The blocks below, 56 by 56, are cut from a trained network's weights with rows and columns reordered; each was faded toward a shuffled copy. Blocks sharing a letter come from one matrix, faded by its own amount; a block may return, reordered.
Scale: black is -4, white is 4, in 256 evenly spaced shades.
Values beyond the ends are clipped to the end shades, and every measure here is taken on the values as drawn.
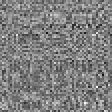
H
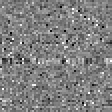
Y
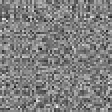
H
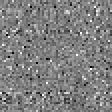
Y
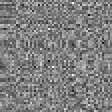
H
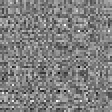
H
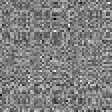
H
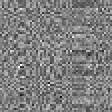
H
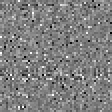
Y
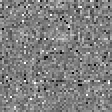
Y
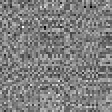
H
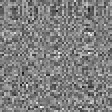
H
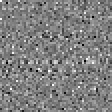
Y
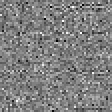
Y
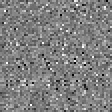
Y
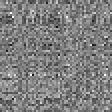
H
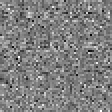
Y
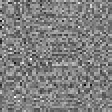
H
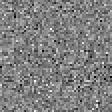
Y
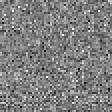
Y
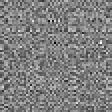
H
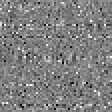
Y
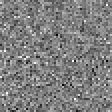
Y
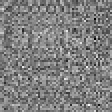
H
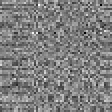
H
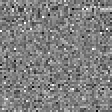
Y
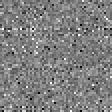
Y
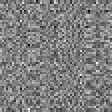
H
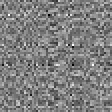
H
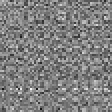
H
